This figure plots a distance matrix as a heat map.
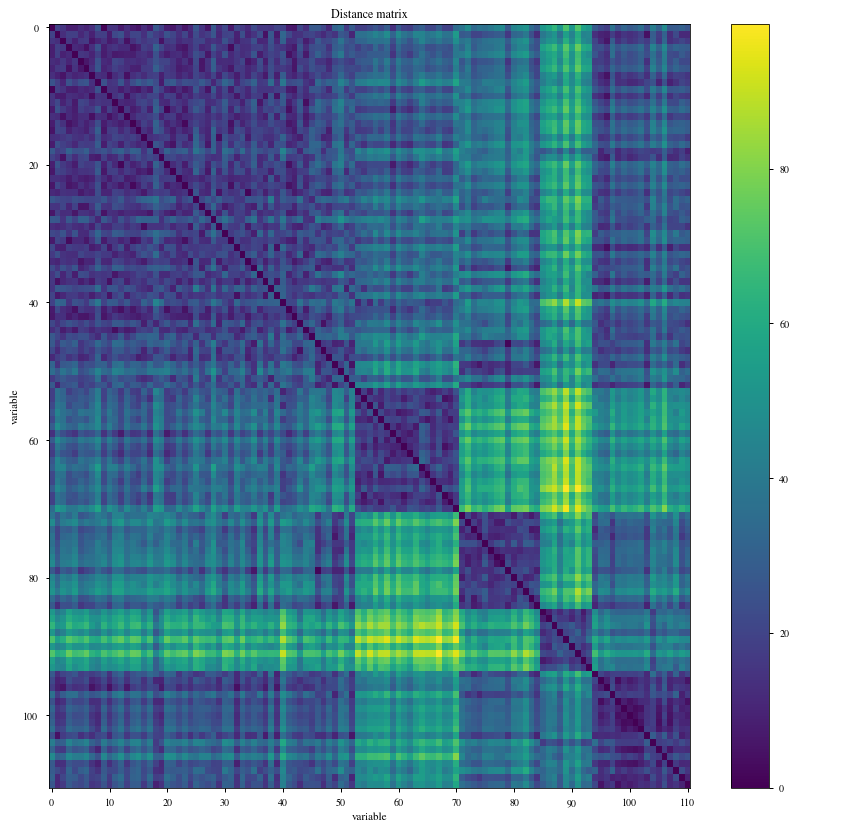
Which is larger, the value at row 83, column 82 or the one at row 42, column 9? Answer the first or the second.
the first
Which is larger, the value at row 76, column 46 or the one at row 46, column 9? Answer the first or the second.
the second
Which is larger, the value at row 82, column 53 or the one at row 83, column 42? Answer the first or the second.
the first
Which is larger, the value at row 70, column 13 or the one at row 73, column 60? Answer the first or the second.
the second
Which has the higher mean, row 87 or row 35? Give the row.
87
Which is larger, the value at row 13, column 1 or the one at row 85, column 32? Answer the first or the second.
the second
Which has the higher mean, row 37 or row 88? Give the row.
88
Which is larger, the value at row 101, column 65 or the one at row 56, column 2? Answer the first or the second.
the first
